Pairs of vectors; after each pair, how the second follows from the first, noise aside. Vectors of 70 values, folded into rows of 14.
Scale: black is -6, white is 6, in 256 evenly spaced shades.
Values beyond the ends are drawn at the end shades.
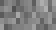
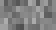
shuffled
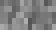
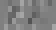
partly zeroed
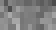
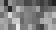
scaled up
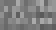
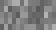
shuffled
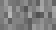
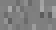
partly zeroed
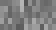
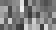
scaled up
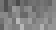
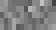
shuffled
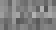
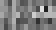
scaled up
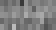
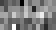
scaled up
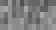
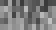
scaled up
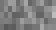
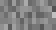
sign-scrambled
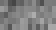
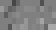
partly zeroed
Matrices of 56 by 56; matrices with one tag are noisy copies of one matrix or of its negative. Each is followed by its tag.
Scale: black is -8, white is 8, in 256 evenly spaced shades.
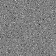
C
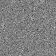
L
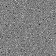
C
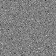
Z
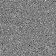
Z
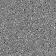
L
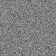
Z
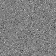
L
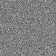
Z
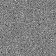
C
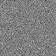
Z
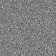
Z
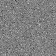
C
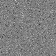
C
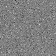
C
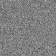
Z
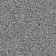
C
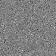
L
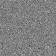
Z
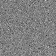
Z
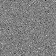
Z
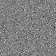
L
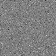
Z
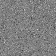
L
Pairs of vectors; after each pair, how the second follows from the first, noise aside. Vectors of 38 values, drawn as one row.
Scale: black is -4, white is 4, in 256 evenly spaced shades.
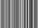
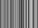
negated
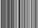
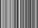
negated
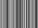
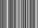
negated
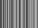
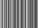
negated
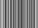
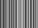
wrapped around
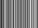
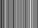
partly zeroed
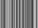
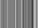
partly zeroed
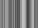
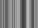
negated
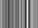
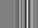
partly zeroed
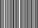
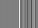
partly zeroed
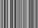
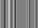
partly zeroed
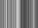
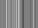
partly zeroed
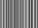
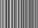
wrapped around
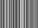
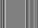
partly zeroed
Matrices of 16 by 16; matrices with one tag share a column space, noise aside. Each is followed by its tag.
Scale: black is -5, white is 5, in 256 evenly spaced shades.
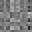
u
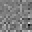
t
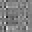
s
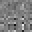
t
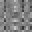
u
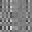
u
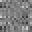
s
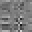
t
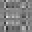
s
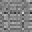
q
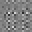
q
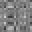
s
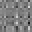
s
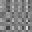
u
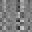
u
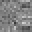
s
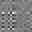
q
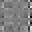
s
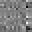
s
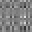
s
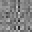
u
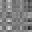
u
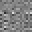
q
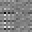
q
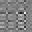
q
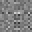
q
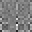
t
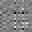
q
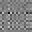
q
